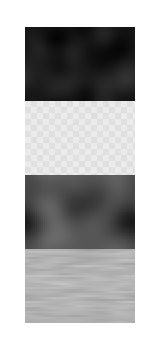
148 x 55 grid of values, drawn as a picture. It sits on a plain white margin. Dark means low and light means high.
The table splits into 4 rows of 1 panel. Panel 1,1: very low, smooth, faint in contrast. Panel 2,1: very high, checkered, faint in contrast. Panel 3,1: low, smooth. Panel 4,1: high, streaked across, faint in contrast.
